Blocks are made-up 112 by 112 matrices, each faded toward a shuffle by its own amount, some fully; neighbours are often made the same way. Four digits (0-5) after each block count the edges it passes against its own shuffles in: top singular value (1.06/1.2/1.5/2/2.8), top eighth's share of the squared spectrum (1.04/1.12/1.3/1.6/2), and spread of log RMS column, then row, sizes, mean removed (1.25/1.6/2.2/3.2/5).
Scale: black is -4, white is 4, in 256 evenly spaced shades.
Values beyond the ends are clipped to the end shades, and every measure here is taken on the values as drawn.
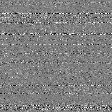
3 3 0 4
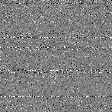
2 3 0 3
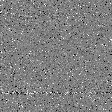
2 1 0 1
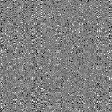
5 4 3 2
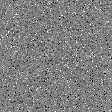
2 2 1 0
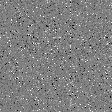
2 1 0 0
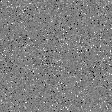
1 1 1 0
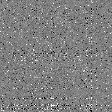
2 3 2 2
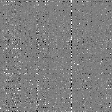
4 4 3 2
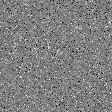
0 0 0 0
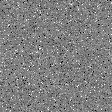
0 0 0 0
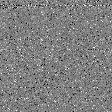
2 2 0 2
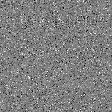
3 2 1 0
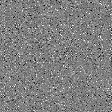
4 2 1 1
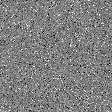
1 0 0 0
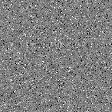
3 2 1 1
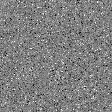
2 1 0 0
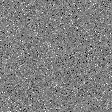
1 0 0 0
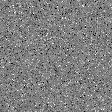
0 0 0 0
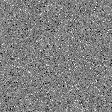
3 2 0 0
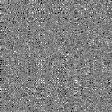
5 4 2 2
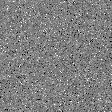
0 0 0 0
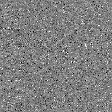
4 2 1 1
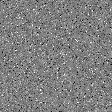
0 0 0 0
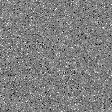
3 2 0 0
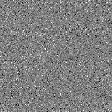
4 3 1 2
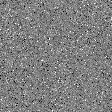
2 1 0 0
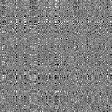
5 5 3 3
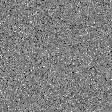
0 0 0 0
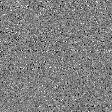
1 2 0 3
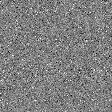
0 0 0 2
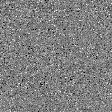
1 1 0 2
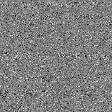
1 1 0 3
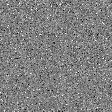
0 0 0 1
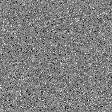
0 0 0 2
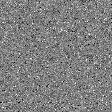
0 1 0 2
